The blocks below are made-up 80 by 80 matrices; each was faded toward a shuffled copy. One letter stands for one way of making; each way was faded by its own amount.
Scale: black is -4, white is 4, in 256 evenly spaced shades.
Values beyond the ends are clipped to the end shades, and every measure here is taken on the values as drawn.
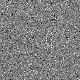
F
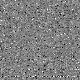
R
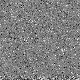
R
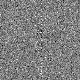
F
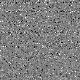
R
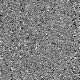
F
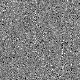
F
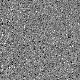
F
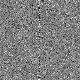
F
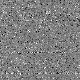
R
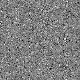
F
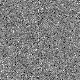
F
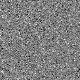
F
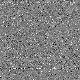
R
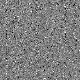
F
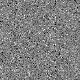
F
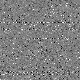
R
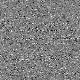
R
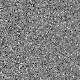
F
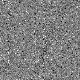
F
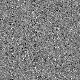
F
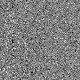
F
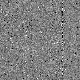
F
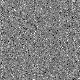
F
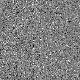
F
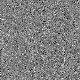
F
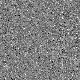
F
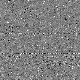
R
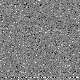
R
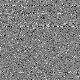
R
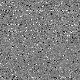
R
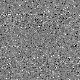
R
